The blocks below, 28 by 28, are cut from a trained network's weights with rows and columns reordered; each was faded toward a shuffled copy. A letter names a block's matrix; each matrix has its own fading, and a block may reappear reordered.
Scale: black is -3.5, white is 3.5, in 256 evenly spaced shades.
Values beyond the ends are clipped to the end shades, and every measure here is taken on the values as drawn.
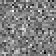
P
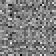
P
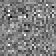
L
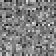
P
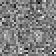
P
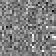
L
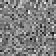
P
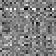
L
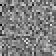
P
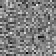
P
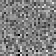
P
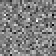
P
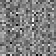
L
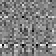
L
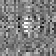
L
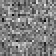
P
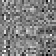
L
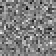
P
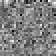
L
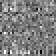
L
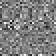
L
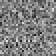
P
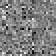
L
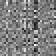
L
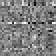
L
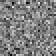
P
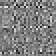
L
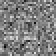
P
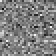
P
